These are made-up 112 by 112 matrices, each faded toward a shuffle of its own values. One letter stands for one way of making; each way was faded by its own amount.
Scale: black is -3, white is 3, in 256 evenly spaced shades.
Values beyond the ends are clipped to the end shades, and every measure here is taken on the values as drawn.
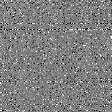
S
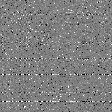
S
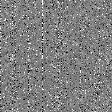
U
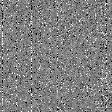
U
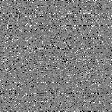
S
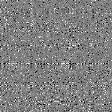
S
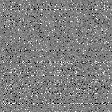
S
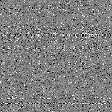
S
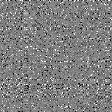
S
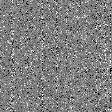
U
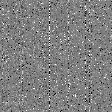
U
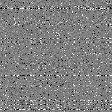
S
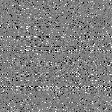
S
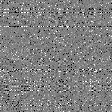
S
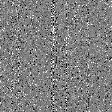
U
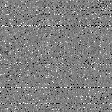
S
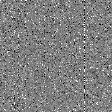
U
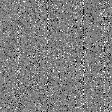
U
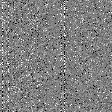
U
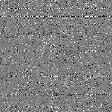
S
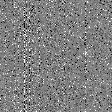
U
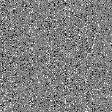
U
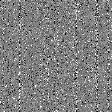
U
